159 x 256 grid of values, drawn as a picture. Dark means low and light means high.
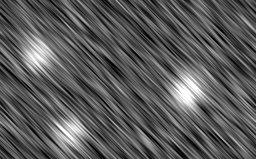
Odd rows or columns: none. Bumps: three. Grain: diagonal, down to the right. Ninth with the highest average: middle right.
